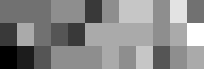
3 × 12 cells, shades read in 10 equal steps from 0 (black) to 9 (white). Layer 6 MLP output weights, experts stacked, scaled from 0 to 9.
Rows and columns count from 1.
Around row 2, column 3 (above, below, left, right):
4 3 6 3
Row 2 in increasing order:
2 2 3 4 5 6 6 6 6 6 6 9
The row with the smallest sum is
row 3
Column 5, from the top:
5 2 5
